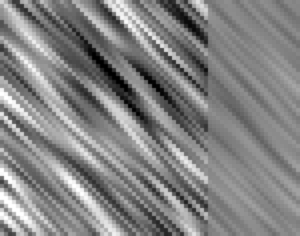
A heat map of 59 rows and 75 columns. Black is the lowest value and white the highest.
Odd rows or columns: none. Seam: vertical, 70% of the way across, the right part calmer. Ninth with the highest average: bottom left. Grain: diagonal, down to the right.
